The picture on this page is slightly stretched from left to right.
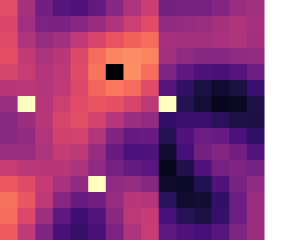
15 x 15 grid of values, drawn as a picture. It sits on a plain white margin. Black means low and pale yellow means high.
Four lone cells stand out: three far higher and one far lower than their neighbours. The ninth with the lowest average is the middle right. No row or column stands out. The left part is higher, up to a seam about 60% of the way across.
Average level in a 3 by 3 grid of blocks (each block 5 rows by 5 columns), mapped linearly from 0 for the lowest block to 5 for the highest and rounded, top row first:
4 5 3 / 5 4 0 / 4 3 1
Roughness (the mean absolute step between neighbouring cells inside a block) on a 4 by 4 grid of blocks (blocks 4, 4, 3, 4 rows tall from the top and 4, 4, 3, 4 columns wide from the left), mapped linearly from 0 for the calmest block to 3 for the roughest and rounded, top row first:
0110 | 1130 | 0010 | 1110
